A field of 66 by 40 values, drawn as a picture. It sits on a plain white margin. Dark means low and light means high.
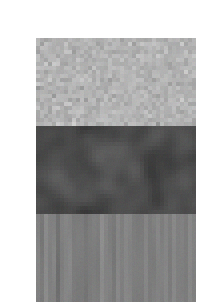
The table splits into 3 rows of 1 panel. Panel 1,1: high, fine-grained, faint in contrast. Panel 2,1: low, blotchy, faint in contrast. Panel 3,1: middling, streaked downward, faint in contrast.
